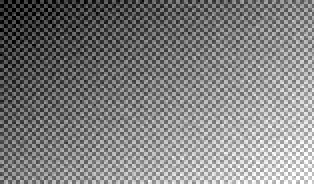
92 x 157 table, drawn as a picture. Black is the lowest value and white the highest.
A checkerboard runs through the table. On average the colour sits 50% of the way up the scale. The halves do not mirror each other. The top left is the ninth with the lowest average. The field climbs toward the bottom right. The bottom right is the ninth with the highest average.
